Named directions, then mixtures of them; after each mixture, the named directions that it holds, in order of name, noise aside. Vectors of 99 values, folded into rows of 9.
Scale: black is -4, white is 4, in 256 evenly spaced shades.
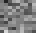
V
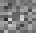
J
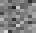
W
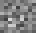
J, W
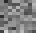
V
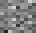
W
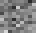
W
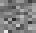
J, W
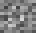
J, W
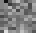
V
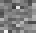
V, W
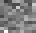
V, W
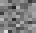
W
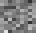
J, W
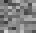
V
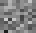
J, W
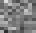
V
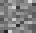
W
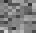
V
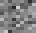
W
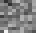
J, V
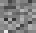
J, W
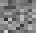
J, W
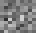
J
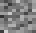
J, V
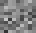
J, W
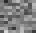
V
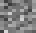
J, V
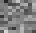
V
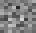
J, W
